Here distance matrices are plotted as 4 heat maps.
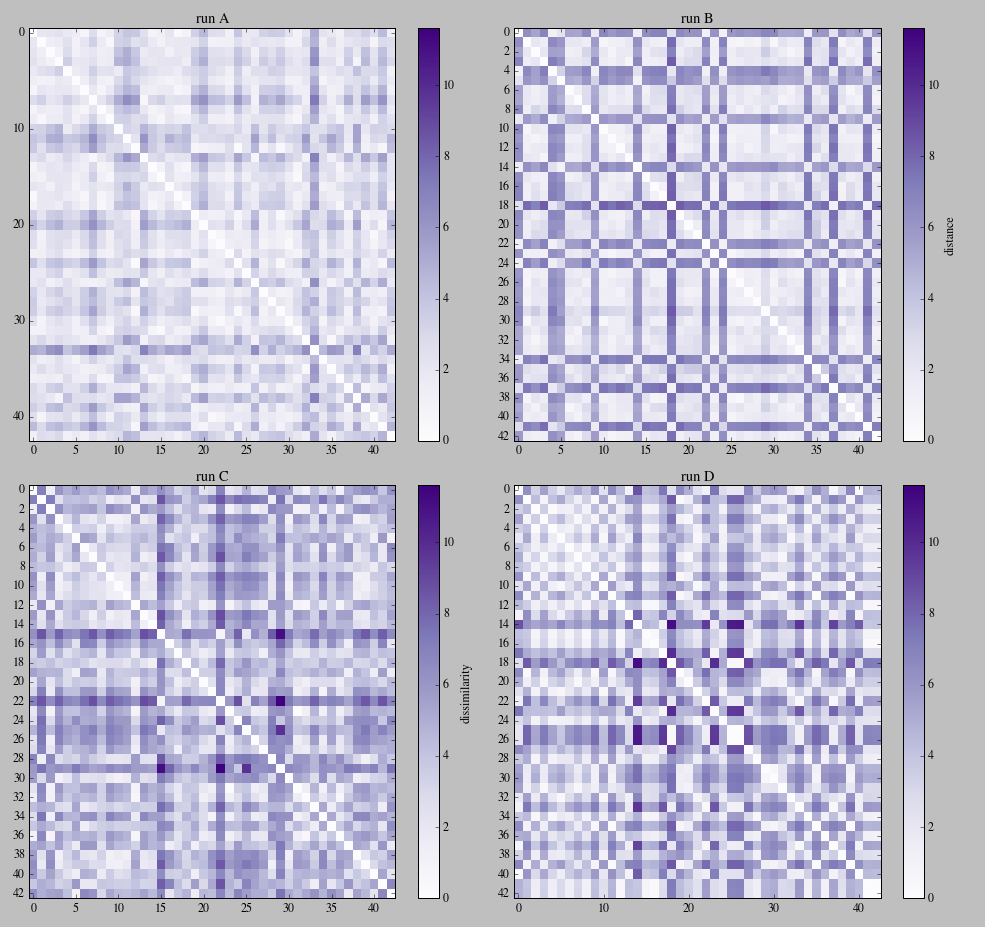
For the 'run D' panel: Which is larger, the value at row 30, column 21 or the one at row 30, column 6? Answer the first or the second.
the first
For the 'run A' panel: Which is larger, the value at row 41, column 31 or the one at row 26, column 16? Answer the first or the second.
the first
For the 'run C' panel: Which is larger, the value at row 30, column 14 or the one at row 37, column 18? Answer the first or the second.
the second
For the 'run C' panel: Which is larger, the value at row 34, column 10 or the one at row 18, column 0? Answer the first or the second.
the first
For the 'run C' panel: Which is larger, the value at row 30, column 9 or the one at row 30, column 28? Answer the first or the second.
the second
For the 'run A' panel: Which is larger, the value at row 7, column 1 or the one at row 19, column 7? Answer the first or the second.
the second
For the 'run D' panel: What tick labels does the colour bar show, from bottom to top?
0, 2, 4, 6, 8, 10
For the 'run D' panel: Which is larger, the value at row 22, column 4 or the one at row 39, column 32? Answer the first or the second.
the second
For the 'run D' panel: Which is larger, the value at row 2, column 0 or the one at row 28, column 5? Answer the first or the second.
the first
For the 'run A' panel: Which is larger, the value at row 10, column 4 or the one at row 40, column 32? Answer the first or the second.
the second
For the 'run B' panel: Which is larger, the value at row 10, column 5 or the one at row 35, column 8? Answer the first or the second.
the first
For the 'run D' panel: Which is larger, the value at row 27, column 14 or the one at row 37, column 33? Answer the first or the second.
the first
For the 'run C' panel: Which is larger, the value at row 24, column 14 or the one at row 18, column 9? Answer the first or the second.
the first
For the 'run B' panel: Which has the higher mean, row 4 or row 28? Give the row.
4
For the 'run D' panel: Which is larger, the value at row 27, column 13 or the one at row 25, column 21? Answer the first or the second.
the first
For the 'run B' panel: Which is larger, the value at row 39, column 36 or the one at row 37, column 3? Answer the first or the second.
the second
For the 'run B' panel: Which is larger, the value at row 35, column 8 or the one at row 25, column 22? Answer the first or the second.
the second
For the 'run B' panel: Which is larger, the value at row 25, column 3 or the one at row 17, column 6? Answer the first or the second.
the second
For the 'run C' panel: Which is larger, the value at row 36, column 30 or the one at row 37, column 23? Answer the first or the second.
the first
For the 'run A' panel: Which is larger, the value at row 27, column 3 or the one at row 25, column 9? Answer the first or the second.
the first
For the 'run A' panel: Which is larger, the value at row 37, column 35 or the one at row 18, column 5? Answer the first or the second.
the first
